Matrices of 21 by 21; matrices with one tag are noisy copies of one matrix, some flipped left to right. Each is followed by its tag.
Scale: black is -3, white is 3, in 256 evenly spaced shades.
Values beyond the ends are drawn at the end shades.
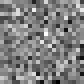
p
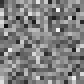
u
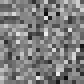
p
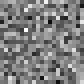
u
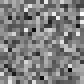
u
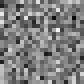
u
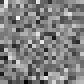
p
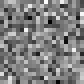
u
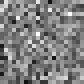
p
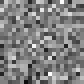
p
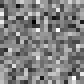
u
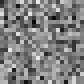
u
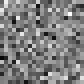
p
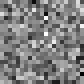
p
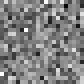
u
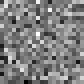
p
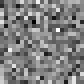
u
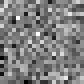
p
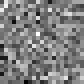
p
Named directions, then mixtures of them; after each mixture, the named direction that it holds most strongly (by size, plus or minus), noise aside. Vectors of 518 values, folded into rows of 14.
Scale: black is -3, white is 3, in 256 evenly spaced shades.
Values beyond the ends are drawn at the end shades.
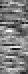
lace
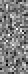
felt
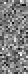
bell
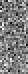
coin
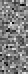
bell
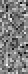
felt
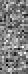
felt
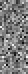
bell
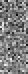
coin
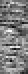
lace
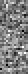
felt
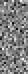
bell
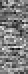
lace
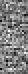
felt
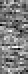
lace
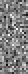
felt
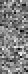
bell
